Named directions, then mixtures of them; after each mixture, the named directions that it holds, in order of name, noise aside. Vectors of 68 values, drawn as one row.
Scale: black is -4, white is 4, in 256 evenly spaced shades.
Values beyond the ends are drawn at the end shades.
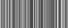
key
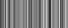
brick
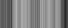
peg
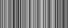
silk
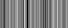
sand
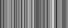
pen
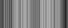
peg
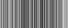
peg, silk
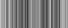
brick, peg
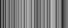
brick, peg, pen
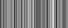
pen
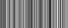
brick, key, sand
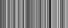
brick, sand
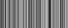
brick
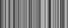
brick, silk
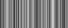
brick, pen, silk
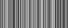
silk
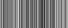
silk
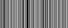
sand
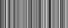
brick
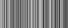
brick, silk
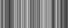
peg, pen, sand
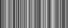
brick, pen, silk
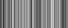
brick, peg, pen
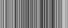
peg, silk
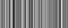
key, silk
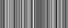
key, pen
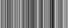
brick, pen, silk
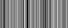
sand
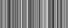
brick, pen, sand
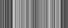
key, peg, silk
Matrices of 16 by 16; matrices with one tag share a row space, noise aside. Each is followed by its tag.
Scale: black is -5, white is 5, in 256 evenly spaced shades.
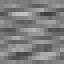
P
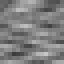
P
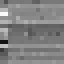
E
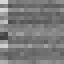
E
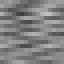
P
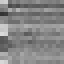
E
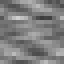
P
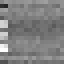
E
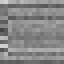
E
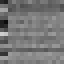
E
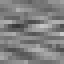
P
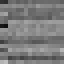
E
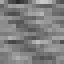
P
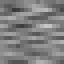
P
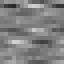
P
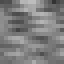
P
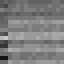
E
